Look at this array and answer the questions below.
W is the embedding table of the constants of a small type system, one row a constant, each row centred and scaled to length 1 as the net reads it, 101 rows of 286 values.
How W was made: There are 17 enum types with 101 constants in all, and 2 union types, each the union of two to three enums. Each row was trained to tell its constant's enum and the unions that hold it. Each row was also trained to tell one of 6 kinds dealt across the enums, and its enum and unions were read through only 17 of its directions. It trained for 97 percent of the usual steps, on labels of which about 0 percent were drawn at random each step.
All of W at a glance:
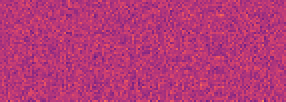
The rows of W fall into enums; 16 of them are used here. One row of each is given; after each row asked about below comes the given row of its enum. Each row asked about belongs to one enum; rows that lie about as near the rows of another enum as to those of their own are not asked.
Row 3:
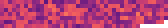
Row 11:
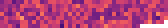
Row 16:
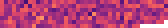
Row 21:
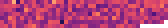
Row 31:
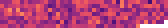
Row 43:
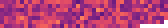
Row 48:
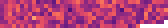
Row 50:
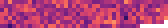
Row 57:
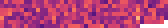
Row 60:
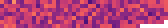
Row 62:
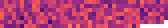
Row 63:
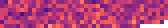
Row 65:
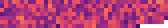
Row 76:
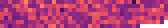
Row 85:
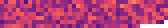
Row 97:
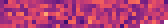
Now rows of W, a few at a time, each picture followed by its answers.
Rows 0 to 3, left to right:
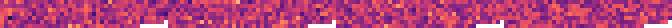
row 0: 57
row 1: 65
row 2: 65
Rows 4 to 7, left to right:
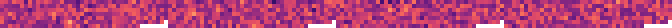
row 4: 85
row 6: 3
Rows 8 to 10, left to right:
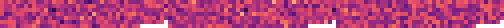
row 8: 16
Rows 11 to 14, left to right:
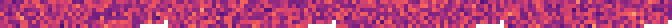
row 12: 62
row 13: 57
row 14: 62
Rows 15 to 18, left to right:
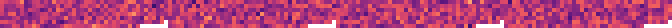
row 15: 16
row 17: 63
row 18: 50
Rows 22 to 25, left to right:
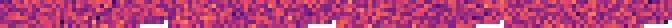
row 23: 43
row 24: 60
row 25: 57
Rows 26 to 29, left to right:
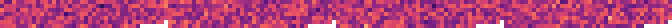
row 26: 60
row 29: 60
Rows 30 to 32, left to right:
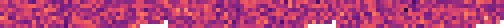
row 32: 62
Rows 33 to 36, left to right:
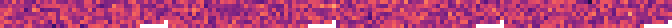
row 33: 63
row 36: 48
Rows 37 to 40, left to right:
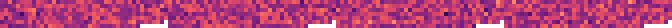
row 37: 76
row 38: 43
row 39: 76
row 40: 48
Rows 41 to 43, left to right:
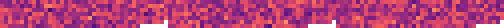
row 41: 76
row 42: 50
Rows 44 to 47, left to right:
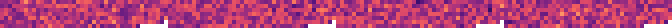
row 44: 76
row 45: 60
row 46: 63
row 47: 3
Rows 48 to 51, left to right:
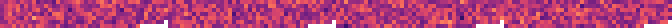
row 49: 43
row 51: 3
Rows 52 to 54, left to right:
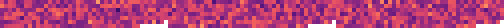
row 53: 63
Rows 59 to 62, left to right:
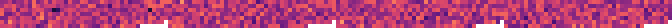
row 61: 48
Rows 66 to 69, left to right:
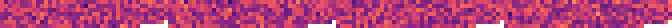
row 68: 3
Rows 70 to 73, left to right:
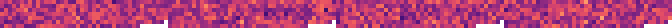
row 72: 43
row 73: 3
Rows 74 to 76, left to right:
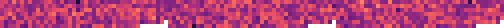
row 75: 65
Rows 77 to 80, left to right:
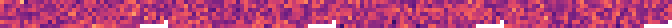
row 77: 16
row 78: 50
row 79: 85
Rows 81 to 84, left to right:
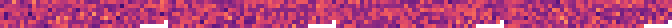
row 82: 97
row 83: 85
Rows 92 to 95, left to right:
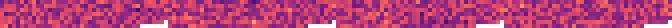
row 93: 63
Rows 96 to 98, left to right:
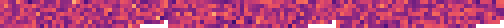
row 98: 60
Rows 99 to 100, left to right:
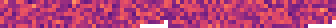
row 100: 43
